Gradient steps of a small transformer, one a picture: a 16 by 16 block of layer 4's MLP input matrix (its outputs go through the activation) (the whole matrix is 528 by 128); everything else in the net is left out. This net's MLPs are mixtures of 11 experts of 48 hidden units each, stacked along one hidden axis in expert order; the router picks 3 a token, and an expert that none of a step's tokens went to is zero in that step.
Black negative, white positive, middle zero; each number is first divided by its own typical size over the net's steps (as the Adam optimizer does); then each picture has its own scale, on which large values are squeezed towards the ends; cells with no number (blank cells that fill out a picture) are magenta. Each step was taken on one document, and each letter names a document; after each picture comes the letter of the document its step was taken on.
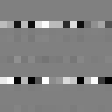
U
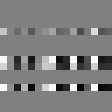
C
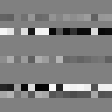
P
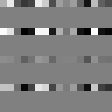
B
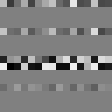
C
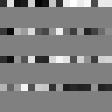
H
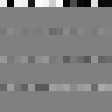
H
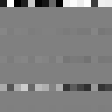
H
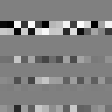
U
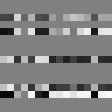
P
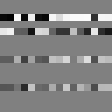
P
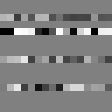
P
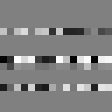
C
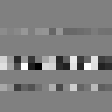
C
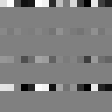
B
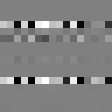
U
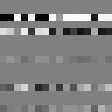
P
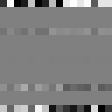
H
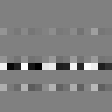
C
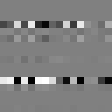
U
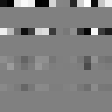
B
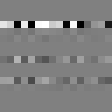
U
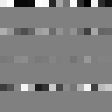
B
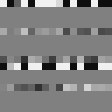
C
